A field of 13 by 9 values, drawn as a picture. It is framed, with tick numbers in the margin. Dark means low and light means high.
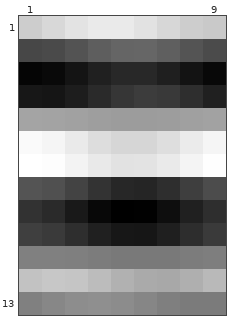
No overall slope runs across the table. Overall the values sit about 50% of the way up the scale. The middle left is the ninth with the highest average. Streaks run across, left to right.
